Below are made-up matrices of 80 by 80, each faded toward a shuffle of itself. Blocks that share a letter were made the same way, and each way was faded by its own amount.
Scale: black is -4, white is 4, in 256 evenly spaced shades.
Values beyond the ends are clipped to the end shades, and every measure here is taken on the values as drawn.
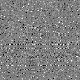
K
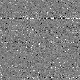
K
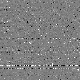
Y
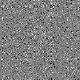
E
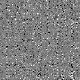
E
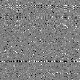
Y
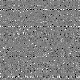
Y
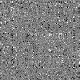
E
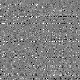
Y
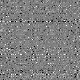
Y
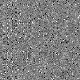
E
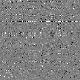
Y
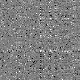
E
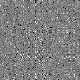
E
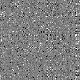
E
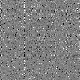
E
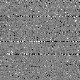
Y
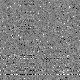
K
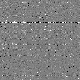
Y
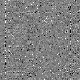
E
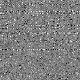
K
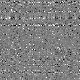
Y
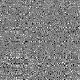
K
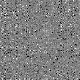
E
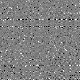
Y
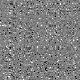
E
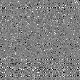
Y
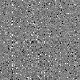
E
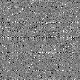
K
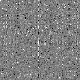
E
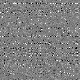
Y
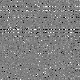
Y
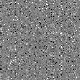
E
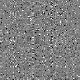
E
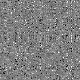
E
